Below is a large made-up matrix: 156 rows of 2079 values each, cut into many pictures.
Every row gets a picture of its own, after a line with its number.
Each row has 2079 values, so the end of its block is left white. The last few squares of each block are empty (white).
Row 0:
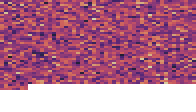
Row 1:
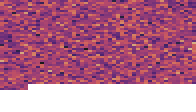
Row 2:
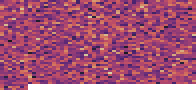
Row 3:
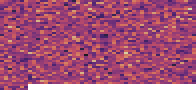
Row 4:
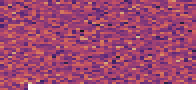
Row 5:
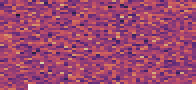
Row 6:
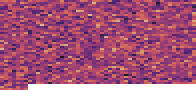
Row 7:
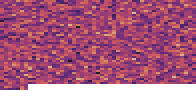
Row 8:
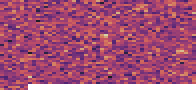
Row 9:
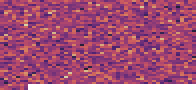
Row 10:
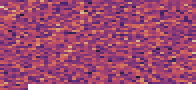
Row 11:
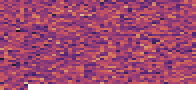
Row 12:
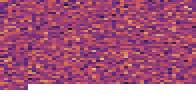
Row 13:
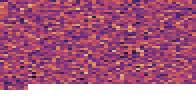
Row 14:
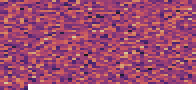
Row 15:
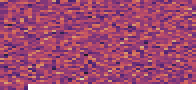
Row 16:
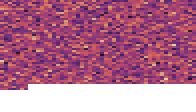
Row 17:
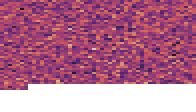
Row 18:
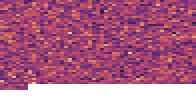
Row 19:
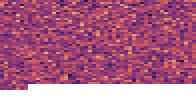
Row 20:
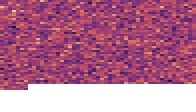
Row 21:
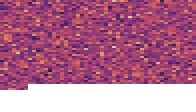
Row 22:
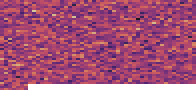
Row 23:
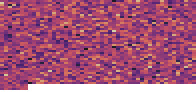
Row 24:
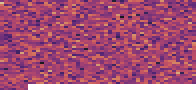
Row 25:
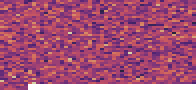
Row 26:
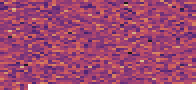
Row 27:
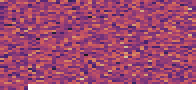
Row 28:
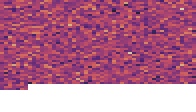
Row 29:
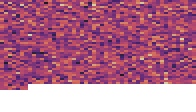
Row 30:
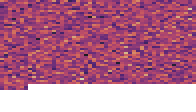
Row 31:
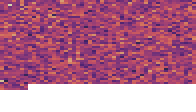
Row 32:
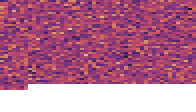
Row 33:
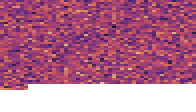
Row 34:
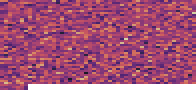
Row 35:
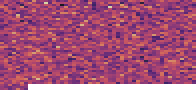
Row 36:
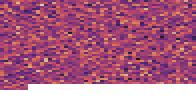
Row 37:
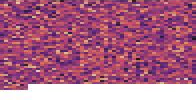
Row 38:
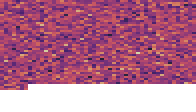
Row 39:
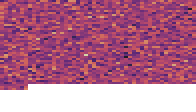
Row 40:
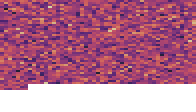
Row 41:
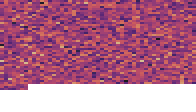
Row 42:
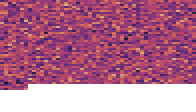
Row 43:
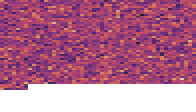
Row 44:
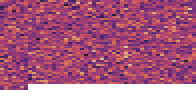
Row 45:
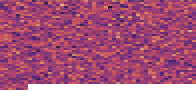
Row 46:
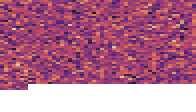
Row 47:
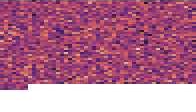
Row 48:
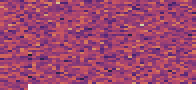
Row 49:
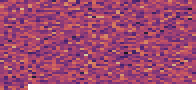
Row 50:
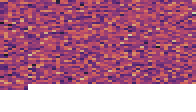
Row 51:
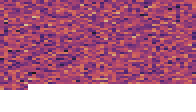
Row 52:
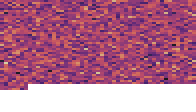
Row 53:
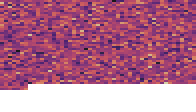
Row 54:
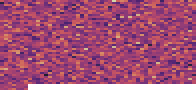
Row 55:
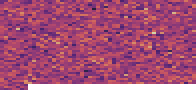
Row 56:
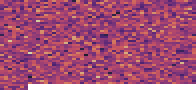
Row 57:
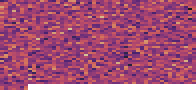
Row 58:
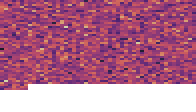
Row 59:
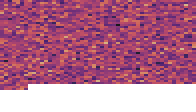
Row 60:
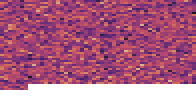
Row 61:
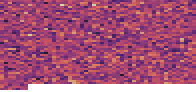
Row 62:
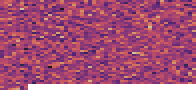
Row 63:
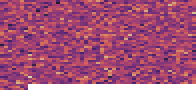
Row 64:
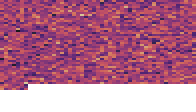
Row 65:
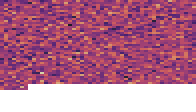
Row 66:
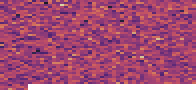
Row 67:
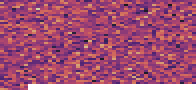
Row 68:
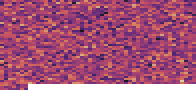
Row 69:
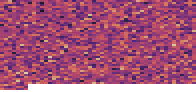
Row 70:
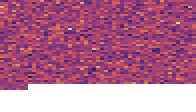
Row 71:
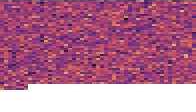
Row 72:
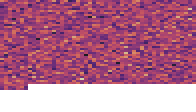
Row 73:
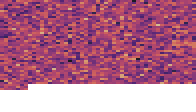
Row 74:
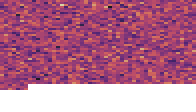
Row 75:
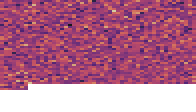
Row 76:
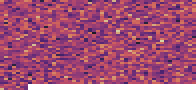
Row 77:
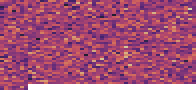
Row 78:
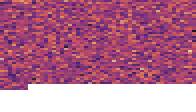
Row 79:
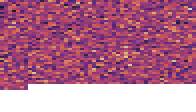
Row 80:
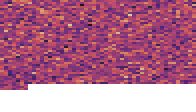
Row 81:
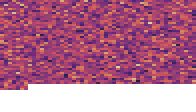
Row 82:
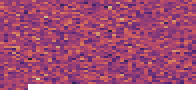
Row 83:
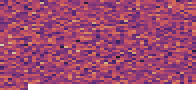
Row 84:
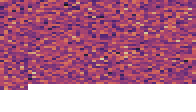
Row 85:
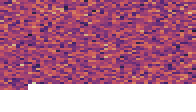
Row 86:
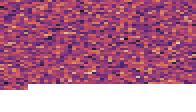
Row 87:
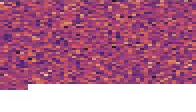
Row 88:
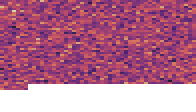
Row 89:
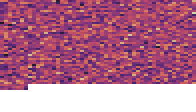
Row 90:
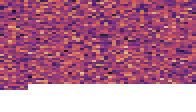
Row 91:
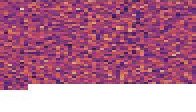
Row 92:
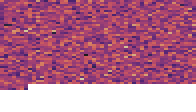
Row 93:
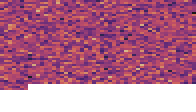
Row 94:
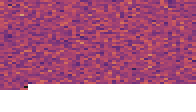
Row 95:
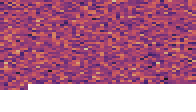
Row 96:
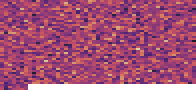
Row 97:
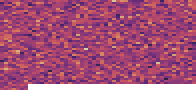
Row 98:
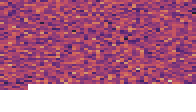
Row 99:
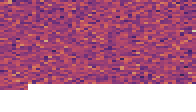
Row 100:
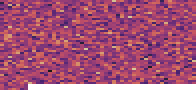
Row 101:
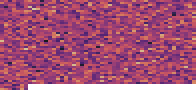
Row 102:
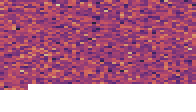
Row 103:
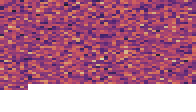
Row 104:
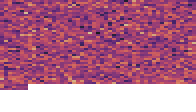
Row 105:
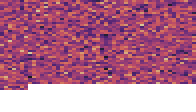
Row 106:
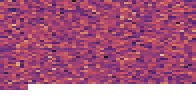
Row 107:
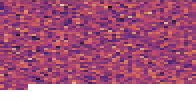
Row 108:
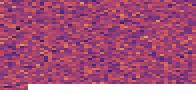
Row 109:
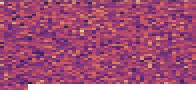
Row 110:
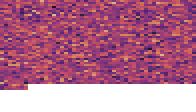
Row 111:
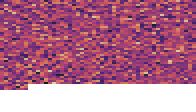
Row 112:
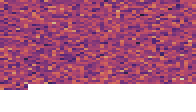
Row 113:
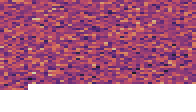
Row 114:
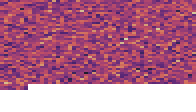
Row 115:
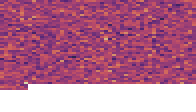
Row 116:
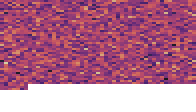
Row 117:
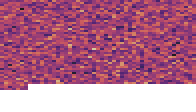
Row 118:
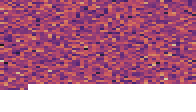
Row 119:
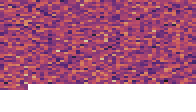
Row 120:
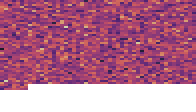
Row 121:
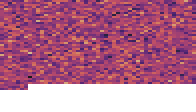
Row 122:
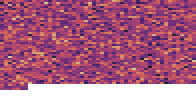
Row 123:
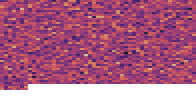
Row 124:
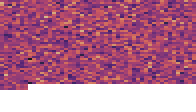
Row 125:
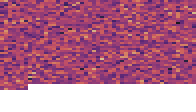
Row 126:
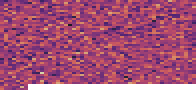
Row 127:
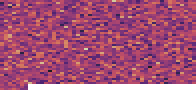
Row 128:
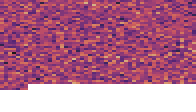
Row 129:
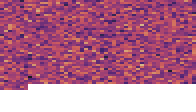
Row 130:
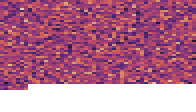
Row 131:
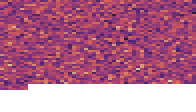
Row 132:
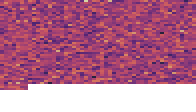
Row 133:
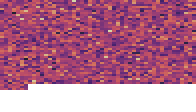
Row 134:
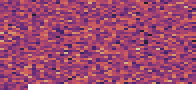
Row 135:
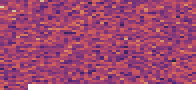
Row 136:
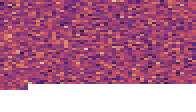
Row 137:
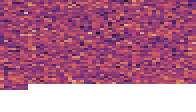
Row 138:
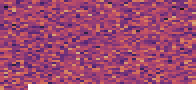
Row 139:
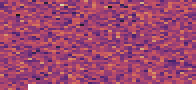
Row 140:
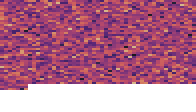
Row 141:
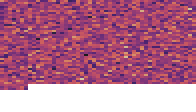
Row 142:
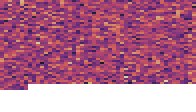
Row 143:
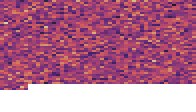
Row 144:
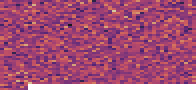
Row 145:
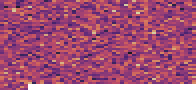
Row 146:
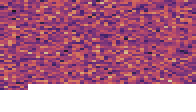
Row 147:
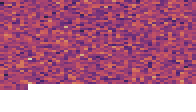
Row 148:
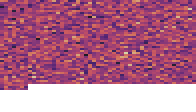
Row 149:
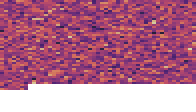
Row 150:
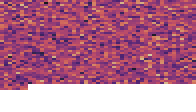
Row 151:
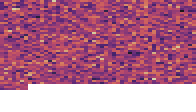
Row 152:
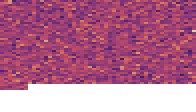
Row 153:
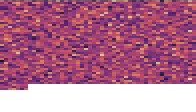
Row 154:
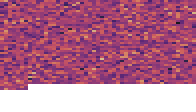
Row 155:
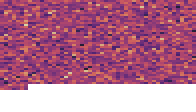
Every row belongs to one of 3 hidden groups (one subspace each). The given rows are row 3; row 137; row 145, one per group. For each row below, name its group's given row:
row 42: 3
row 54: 137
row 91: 3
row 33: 145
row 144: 145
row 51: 145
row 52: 137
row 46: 145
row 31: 145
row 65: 145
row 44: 3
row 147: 137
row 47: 3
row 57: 3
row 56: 3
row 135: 3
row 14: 3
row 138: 145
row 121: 3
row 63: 3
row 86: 3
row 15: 3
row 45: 137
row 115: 145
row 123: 3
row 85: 145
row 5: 137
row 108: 145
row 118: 137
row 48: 3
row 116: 137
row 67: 145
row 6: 145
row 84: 3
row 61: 137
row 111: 145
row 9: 145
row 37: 145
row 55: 145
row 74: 137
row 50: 3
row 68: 137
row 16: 137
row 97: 137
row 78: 145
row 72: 3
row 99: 145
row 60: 3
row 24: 137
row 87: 137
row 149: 145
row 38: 145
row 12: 3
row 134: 3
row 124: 137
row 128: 137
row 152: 145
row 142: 145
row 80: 145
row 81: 137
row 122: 137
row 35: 137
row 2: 3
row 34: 3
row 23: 137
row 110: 145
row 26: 145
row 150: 137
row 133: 145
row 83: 137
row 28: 145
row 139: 137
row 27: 3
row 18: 145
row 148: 3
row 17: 3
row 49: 3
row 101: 145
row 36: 145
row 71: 145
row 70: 3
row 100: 137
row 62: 145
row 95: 137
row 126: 145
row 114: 3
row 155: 145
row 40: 145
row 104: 137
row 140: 3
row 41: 137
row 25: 145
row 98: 3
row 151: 145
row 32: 3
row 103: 3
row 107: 137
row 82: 137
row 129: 3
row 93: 3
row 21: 137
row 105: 3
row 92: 3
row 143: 145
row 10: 3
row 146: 3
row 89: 3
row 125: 3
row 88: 3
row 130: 3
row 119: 145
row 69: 145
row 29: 137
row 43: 145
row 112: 145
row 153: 137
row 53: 137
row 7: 145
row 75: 145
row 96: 3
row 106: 145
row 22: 145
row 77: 3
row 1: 137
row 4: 137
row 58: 145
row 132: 145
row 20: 3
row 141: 3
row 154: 3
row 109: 137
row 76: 145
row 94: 137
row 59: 145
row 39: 3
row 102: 145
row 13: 3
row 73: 145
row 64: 145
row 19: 137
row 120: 145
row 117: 3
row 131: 3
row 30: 3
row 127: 137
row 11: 145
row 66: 137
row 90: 3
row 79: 3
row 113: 145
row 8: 3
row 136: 137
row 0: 137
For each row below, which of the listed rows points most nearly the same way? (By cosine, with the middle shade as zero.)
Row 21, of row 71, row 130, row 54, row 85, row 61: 54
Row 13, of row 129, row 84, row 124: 129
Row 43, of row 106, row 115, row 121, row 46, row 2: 115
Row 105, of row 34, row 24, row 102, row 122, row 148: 148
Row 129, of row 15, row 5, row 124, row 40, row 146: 146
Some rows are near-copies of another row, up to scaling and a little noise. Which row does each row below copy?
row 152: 99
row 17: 117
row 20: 88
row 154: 125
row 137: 104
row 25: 18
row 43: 112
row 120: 58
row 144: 75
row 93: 60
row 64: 11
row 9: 155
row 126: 65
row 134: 47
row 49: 123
